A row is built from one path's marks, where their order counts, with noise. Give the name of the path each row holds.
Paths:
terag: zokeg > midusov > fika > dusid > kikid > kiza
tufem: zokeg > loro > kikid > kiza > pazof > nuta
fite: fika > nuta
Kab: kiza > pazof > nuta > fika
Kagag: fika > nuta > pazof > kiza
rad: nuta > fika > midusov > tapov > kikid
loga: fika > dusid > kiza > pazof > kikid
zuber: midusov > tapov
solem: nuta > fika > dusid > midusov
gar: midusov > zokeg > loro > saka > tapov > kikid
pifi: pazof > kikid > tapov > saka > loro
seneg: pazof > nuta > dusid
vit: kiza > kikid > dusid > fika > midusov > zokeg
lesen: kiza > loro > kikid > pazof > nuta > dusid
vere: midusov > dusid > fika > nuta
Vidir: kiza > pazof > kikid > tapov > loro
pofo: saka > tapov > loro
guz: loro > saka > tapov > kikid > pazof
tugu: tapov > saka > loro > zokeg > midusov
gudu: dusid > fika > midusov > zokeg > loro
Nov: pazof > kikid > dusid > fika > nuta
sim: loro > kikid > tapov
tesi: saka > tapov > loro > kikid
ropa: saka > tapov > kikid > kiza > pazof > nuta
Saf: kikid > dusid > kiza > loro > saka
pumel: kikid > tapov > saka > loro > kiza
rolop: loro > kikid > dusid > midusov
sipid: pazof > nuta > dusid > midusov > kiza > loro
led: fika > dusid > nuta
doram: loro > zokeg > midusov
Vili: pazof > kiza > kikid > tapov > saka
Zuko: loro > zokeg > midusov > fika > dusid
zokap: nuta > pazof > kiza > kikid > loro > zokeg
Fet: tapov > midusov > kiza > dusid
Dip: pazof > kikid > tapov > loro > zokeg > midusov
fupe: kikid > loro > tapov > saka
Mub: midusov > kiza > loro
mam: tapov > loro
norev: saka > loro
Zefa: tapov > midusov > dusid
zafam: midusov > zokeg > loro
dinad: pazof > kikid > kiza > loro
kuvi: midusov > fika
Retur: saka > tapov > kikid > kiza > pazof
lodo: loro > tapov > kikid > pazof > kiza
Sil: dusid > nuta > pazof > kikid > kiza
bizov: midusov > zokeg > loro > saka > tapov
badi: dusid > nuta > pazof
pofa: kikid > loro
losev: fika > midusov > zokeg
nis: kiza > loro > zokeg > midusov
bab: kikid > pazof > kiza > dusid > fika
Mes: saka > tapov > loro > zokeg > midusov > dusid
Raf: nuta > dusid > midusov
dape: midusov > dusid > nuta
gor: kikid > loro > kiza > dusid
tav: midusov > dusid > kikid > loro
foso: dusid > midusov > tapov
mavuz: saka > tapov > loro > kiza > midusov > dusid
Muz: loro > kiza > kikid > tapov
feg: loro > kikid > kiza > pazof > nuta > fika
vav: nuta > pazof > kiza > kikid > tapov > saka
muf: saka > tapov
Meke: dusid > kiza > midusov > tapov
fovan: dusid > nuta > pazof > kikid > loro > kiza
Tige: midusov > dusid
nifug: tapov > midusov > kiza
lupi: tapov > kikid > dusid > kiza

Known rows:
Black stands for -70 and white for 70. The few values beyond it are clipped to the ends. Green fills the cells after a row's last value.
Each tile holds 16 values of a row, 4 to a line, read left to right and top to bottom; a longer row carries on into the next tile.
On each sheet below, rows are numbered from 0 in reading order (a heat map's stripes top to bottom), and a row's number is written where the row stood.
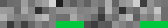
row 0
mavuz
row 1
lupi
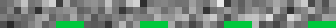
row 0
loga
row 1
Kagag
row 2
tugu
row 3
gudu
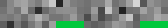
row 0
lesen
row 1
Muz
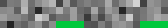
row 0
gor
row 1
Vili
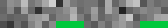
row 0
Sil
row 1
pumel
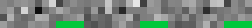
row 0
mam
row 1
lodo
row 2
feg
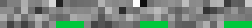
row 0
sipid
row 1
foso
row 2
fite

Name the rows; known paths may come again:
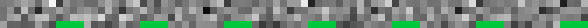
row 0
Dip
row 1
gudu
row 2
pofo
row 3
Fet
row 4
lupi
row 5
bizov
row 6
led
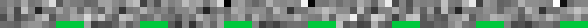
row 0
Muz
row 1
Zuko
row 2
badi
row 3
Zefa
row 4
doram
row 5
lodo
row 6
foso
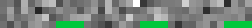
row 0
pumel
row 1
nifug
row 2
Nov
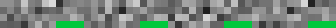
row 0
Kagag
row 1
zokap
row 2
pofa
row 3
mavuz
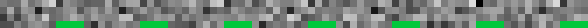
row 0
Vili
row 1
Saf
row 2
Kab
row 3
tav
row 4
norev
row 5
dape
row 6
tufem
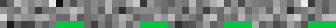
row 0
Tige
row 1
fovan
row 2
terag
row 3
tugu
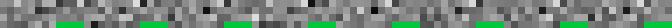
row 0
fite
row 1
rolop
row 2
pifi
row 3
solem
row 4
mam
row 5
vav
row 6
gar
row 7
sim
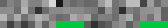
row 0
sipid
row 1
bab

